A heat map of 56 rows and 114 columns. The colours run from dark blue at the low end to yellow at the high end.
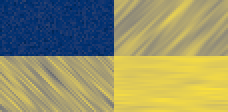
The table splits into 2 rows of 2 panels. Panel 1,1: very low, fine-grained, faint in contrast. Panel 1,2: high, slanting up to the right. Panel 2,1: high, slanting down to the right. Panel 2,2: very high, streaked across, faint in contrast.
